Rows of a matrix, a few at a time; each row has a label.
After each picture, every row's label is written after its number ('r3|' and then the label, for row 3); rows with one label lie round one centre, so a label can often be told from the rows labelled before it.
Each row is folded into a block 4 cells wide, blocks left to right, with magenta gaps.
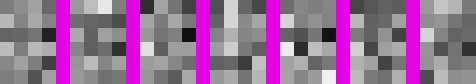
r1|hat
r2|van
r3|hat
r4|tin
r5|hat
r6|hat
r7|van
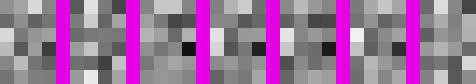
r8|van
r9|tin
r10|van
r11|van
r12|van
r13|van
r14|tin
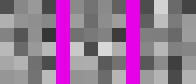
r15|hat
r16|hat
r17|tin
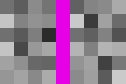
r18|hat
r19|hat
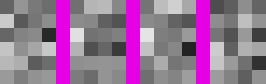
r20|hat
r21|van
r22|van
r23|hat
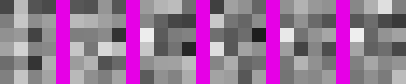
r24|tin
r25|hat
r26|van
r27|hat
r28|van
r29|van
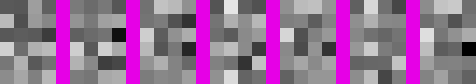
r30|hat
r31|hat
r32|van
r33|tin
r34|van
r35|tin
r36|van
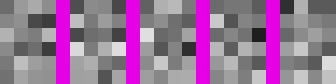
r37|van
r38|hat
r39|van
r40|hat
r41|tin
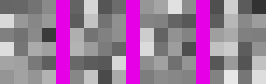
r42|hat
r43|tin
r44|van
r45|tin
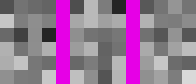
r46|hat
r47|tin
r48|hat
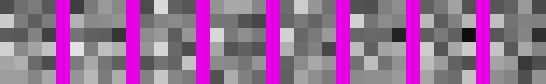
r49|hat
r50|hat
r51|tin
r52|van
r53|van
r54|hat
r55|hat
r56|hat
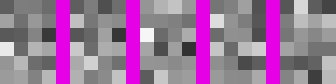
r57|hat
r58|hat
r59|van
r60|hat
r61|tin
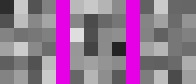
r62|tin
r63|van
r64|tin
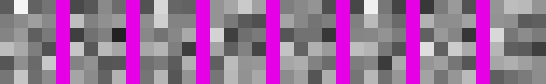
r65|tin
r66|hat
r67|tin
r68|van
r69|hat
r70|tin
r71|hat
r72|van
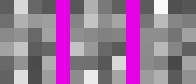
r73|tin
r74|tin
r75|tin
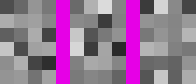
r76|hat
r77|van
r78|tin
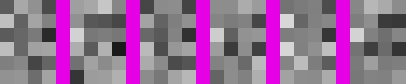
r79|hat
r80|van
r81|hat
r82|van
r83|hat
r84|van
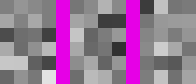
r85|hat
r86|van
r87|tin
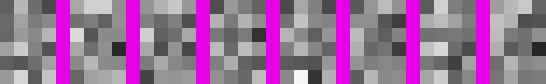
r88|tin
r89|van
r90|van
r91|hat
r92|tin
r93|van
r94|tin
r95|van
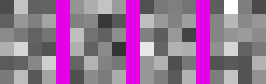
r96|tin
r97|van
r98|hat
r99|tin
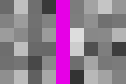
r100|tin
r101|van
